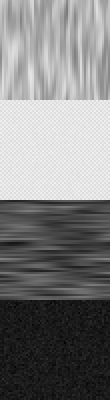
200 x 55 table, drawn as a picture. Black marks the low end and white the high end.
The table splits into 4 rows of 1 panel. Panel 1,1: high, streaked downward. Panel 2,1: very high, checkered, faint in contrast. Panel 3,1: low, streaked across. Panel 4,1: very low, fine-grained, faint in contrast.
